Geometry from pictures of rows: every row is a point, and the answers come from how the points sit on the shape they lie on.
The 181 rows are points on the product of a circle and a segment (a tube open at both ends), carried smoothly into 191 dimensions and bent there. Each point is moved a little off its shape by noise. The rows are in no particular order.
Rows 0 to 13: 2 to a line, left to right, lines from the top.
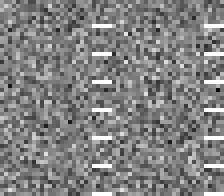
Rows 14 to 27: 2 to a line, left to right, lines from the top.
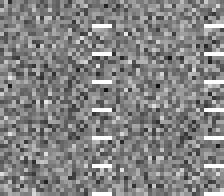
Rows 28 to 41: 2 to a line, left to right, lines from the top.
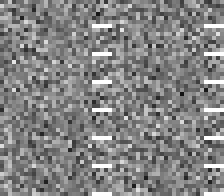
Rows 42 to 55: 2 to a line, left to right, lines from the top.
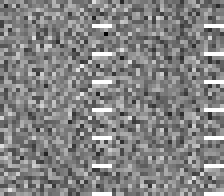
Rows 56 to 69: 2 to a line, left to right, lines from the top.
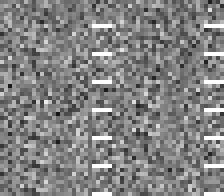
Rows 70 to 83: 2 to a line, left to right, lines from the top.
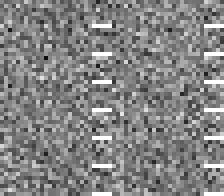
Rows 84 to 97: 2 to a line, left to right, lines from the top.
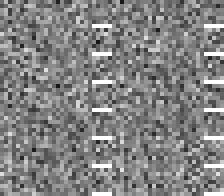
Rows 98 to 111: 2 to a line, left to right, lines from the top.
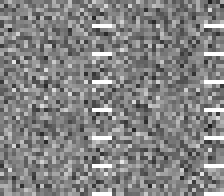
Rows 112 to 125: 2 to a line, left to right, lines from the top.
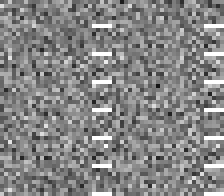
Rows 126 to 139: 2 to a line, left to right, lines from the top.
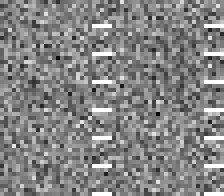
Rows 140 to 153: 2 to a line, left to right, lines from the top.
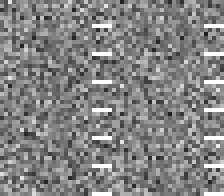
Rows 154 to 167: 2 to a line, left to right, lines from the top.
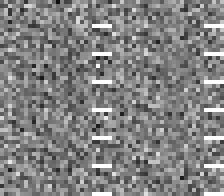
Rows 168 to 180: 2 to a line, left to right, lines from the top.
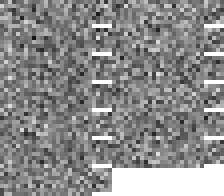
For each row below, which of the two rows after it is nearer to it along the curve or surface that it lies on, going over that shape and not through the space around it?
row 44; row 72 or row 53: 53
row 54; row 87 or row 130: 130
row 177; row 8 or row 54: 8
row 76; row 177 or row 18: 18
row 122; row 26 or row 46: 26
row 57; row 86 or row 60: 86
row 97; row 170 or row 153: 153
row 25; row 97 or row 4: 4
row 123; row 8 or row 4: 8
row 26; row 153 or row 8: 8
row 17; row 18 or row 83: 83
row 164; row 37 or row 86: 86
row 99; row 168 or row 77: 168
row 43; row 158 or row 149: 149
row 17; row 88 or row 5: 5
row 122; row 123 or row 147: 123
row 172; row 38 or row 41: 41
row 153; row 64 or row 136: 136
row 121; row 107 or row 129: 129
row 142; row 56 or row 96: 56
